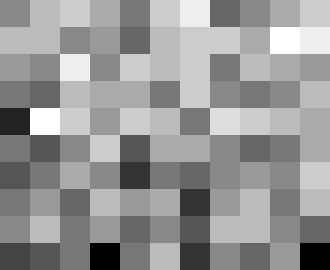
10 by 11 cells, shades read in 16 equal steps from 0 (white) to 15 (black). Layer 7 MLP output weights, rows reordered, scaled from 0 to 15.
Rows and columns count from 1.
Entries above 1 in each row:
10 9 10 11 10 11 11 11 11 11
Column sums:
82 62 55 64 73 52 66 60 59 57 55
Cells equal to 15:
2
